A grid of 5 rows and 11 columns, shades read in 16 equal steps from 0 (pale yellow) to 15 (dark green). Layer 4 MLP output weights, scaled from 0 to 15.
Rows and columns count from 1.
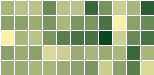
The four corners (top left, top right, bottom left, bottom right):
5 13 6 2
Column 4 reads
9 8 8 2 5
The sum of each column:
25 28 26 32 28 36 44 43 18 43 40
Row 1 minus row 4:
-2 -2 -3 7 1 -2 7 2 -2 -7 8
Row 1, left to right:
5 4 4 9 4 4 12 8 3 5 13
